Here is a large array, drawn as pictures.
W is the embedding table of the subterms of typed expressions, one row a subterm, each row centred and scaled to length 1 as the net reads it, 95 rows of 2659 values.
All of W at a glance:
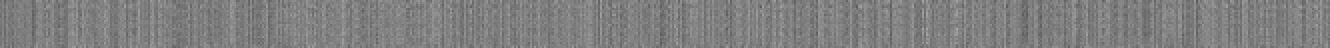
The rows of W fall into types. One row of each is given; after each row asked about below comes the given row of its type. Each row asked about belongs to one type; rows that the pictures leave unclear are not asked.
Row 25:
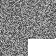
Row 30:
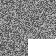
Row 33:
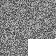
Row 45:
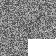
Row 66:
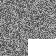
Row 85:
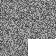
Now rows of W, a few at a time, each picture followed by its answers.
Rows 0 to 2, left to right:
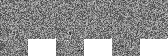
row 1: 33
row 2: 25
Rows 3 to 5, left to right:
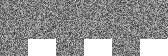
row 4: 25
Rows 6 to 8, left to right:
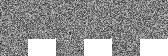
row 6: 45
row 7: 33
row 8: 30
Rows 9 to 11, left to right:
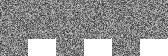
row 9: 45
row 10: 85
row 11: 25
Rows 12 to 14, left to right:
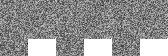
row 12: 30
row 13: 30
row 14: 30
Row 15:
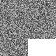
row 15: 85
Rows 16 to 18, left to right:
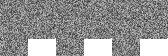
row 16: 25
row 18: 85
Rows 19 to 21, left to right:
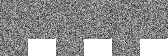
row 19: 85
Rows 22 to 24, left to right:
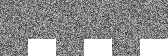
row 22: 25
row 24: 66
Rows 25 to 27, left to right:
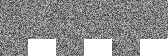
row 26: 85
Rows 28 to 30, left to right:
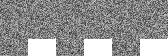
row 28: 66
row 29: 66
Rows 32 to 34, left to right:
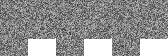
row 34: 25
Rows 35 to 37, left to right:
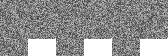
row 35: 66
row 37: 45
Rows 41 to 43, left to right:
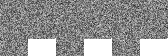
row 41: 25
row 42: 30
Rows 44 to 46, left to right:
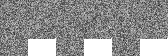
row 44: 33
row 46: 30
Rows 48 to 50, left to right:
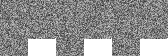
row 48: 85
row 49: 30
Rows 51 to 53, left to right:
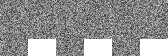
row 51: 25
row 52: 30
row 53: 25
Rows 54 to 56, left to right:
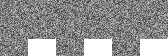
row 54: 45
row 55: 66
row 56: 30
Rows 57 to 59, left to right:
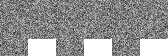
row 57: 66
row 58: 85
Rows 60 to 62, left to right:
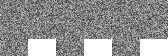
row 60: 25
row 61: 30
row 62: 45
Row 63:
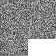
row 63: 33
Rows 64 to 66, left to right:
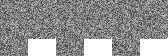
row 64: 33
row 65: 30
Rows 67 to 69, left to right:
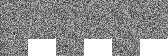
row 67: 33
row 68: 66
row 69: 66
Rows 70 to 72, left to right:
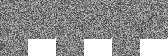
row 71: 45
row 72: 45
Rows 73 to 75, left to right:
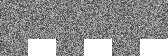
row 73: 66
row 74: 25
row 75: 25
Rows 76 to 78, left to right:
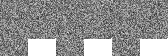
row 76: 85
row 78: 85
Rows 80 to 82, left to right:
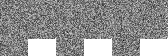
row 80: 45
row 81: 85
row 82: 30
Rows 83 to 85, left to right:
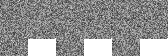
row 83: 25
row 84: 30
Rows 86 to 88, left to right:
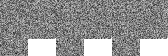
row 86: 66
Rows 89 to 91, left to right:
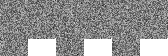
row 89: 25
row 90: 30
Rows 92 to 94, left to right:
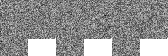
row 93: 33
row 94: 45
